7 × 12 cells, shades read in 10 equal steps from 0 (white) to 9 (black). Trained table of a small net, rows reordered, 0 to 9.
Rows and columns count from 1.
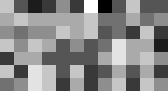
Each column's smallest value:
2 2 1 2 2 2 0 3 1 2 2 4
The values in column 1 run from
2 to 7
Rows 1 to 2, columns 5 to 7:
4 7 0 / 3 3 2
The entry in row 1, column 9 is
6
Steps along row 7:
down down up up down up down down up down up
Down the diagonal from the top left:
2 2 4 3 6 2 7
